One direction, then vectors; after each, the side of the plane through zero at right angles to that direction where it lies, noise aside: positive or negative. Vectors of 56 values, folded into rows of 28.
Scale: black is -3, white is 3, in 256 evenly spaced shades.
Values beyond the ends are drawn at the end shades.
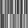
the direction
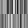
positive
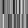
negative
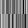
negative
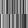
negative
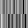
negative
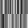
positive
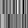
negative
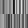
negative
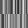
positive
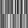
positive
